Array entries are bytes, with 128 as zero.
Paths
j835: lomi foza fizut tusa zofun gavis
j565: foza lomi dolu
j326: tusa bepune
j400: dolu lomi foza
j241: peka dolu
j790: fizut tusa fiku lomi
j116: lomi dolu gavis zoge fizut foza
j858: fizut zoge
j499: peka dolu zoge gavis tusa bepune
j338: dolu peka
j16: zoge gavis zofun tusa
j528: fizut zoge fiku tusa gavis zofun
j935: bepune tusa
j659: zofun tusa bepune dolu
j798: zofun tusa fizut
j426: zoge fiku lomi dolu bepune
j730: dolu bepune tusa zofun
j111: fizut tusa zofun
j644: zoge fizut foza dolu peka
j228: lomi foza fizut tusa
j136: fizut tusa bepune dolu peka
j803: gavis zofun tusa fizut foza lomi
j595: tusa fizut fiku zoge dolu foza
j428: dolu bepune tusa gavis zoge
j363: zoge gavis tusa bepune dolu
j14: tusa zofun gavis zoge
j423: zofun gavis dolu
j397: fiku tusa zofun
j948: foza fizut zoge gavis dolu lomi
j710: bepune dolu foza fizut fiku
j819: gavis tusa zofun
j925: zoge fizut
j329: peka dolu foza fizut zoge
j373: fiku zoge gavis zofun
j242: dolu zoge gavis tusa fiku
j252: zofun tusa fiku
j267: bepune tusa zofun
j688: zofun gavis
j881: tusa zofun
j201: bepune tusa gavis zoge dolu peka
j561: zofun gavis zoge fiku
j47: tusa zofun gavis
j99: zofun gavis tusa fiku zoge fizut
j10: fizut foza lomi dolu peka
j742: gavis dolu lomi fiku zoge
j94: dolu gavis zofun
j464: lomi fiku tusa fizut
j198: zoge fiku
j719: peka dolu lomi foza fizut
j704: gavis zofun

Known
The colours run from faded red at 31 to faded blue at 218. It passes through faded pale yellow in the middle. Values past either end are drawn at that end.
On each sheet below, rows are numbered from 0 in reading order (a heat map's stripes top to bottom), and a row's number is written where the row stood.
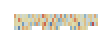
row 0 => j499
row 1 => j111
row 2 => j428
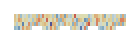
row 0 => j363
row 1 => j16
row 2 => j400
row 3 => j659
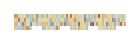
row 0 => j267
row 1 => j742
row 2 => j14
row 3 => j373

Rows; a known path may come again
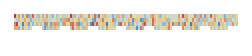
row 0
j798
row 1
j423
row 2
j858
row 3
j14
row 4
j400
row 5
j426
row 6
j111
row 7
j528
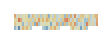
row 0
j499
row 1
j659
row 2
j719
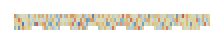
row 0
j428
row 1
j228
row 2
j881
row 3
j742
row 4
j267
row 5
j730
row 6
j373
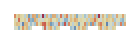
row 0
j16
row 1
j925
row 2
j363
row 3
j99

